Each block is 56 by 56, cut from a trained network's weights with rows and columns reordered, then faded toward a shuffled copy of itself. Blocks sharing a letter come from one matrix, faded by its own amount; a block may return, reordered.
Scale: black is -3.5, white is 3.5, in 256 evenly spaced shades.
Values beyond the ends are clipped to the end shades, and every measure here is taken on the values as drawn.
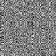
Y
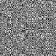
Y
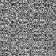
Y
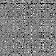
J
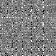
J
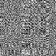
Y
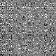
J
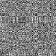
Y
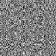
Y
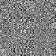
Y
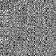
Y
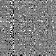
J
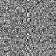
Y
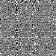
J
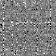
J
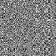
Y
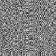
Y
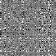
J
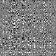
J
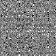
J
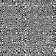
J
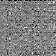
J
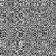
Y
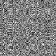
Y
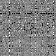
J
